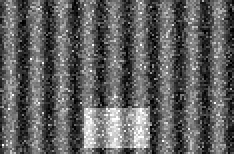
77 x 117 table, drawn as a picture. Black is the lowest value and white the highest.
Ninth with the highest average: bottom middle. Odd patch: higher, in the bottom middle. Stripes: upright, repeating 9 times.
